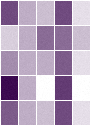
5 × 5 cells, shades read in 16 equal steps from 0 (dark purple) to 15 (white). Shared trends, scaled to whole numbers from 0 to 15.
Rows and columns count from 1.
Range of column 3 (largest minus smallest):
9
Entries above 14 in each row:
0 0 0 2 0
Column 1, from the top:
4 12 8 0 5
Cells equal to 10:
6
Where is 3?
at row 4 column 4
